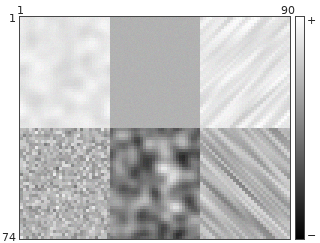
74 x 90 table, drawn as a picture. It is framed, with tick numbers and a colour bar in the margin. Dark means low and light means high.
It is made of 2 by 3 panels. Panel 1,1: very high, blotchy, faint in contrast. Panel 1,2: high, flat. Panel 1,3: very high, slanting up to the right, faint in contrast. Panel 2,1: high, fine-grained. Panel 2,2: middling, blotchy, strong in contrast. Panel 2,3: high, slanting down to the right.
